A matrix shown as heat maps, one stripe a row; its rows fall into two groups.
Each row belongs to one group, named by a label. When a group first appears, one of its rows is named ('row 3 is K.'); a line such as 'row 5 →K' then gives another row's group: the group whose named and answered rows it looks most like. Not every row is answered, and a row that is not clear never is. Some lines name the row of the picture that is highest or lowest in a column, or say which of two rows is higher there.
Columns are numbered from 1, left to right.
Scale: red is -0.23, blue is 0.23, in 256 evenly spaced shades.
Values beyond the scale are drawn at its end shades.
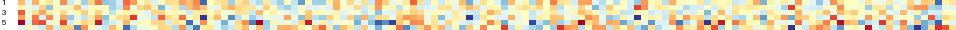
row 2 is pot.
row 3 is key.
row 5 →key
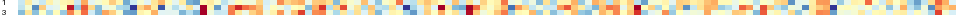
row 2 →pot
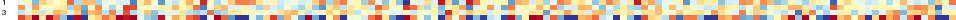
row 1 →pot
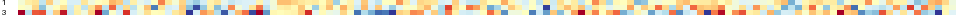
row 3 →key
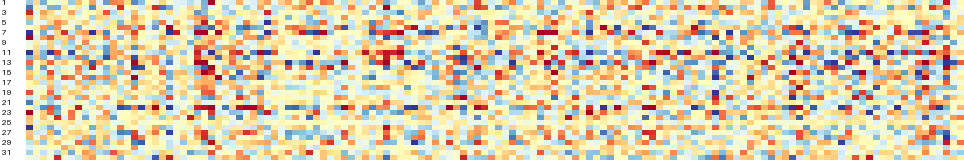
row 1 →pot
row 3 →key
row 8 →key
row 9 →pot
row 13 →pot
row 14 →pot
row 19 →key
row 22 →pot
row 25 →key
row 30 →key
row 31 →pot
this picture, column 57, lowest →13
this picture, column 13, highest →24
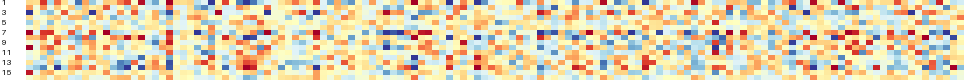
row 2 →key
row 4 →pot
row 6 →pot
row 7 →key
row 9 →key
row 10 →key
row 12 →pot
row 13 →pot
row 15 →key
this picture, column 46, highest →1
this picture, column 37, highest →14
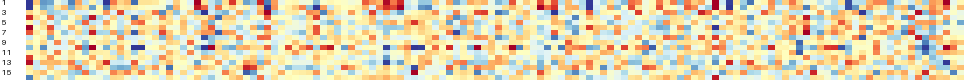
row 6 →key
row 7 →key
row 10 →pot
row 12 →key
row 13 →key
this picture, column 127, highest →2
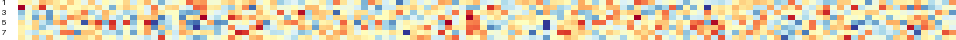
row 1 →pot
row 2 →key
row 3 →pot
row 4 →pot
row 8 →key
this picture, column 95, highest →2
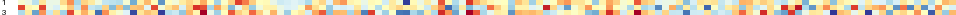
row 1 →pot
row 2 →key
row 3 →pot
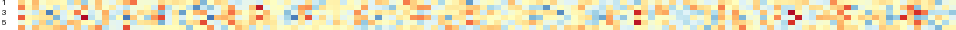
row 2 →key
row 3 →pot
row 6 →key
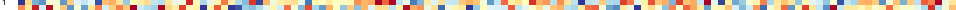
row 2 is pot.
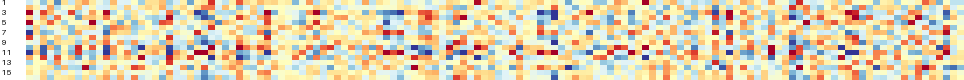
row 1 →pot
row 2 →key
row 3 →key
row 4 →key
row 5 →key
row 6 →pot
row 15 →key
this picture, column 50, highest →10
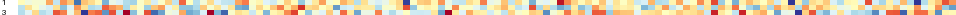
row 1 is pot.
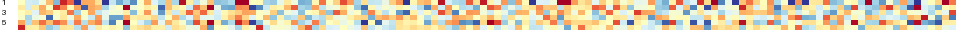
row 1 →pot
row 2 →key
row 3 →pot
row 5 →key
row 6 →key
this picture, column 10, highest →2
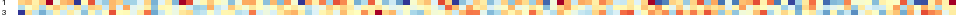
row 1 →pot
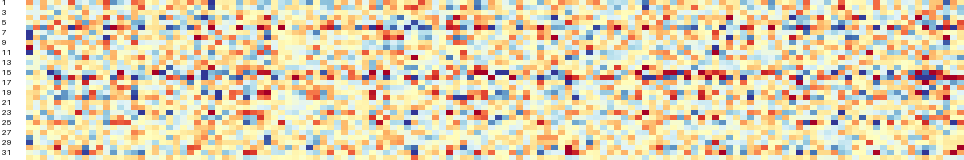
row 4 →key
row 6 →pot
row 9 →key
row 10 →key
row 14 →pot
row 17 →pot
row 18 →pot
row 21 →key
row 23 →pot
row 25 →pot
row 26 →pot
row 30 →pot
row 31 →pot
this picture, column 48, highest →6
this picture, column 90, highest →16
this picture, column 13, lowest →6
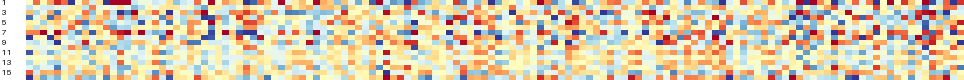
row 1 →pot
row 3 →pot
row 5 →pot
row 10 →pot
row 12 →pot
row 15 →key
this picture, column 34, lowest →8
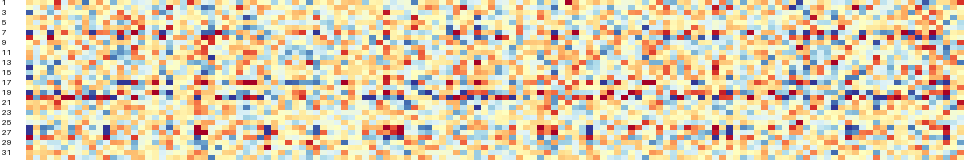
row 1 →pot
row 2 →key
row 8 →key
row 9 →pot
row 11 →pot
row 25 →pot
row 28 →key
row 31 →pot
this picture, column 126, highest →8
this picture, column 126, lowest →7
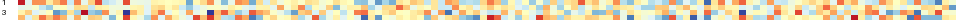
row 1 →key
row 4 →key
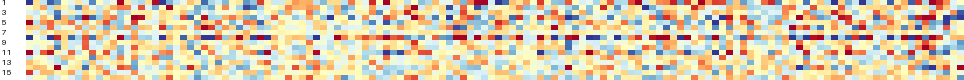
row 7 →key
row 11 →key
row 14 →pot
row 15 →key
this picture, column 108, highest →1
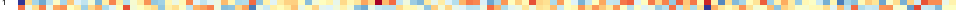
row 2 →key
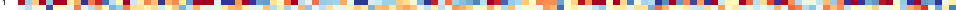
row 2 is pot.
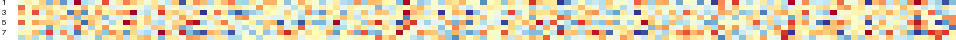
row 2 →key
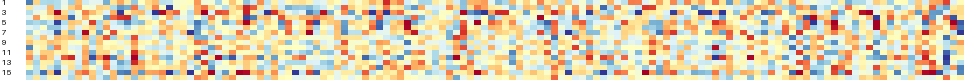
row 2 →pot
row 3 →key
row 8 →key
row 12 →key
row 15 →pot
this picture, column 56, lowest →7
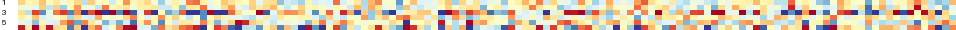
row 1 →pot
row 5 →pot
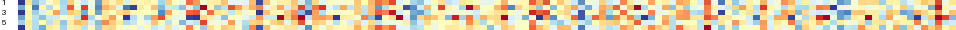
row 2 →pot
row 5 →pot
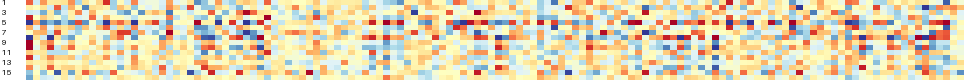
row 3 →pot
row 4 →key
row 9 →key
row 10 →key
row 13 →pot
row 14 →key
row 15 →pot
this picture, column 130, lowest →8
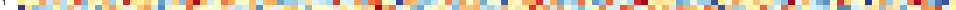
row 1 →pot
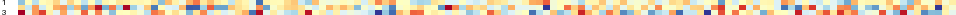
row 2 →key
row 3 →key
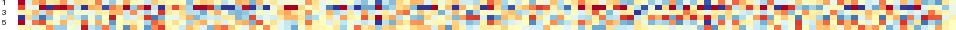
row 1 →key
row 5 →key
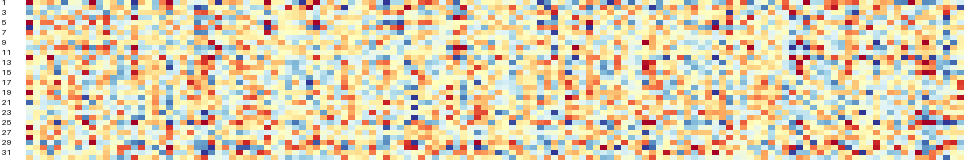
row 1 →key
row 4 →key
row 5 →key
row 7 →key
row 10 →key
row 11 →key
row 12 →key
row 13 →pot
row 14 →pot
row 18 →pot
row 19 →key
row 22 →pot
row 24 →pot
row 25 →pot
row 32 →pot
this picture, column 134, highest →2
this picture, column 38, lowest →2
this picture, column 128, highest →12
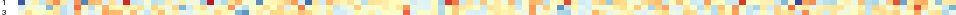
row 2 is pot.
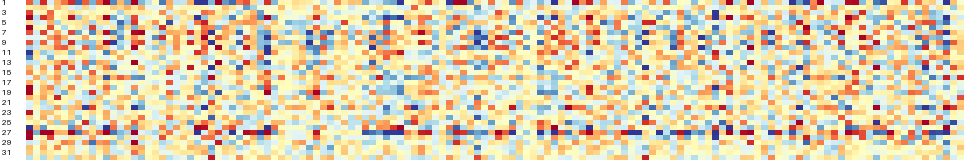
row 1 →key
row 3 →key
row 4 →key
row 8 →key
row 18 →key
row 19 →key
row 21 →pot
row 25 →pot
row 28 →key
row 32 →pot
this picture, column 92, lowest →1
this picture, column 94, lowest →27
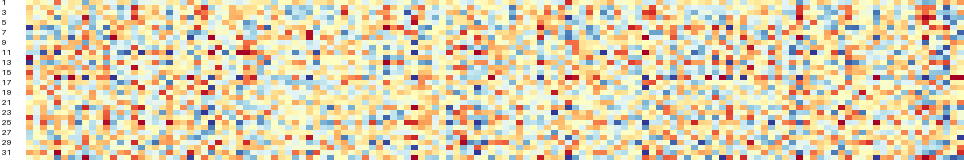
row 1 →pot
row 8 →pot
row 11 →pot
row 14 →key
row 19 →key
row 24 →key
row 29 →key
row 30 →pot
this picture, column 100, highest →32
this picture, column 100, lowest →16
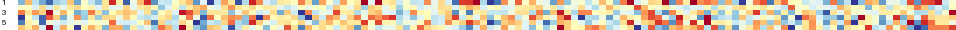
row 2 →pot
